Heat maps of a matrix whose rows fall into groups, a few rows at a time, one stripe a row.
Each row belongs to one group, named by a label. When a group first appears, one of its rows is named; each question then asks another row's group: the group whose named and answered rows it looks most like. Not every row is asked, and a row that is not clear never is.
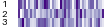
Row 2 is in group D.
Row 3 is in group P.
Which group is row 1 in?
P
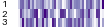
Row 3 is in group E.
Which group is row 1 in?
E
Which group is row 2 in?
P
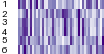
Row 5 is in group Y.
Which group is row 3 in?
Y
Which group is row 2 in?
D
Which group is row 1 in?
Y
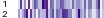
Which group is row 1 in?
P
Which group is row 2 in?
D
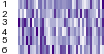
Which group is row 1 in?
D
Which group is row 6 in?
P
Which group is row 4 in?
E
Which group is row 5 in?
E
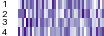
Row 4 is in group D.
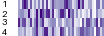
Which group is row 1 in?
D
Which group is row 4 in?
P
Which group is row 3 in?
Y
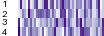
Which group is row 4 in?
Y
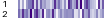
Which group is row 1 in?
E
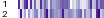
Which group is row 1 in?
D
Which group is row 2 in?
P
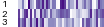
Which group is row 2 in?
D
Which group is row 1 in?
P
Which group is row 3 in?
Y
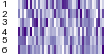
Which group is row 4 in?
Y
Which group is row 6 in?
Y
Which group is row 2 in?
E
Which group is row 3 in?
P
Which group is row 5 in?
Y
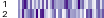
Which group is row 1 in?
D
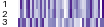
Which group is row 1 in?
E
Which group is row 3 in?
Y
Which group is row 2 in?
E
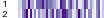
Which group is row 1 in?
P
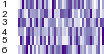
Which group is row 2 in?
P
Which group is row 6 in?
D
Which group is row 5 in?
E
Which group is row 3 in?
Y
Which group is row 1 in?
E
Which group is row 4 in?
E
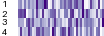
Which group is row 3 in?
E
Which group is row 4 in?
P
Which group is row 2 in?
Y
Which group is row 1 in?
P
